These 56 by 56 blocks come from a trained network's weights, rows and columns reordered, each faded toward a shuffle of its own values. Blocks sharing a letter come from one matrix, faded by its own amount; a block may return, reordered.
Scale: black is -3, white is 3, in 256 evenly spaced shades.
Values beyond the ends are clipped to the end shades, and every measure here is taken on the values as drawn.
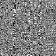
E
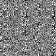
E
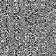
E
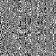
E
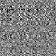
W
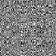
W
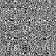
W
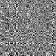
W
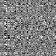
W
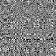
W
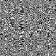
W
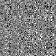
E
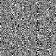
E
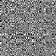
W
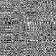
W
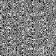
E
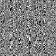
E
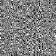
E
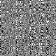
E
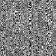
E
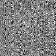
E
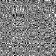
W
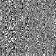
E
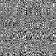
W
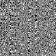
E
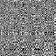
W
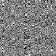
E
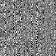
E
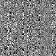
E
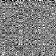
W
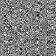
E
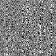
E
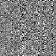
E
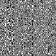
E
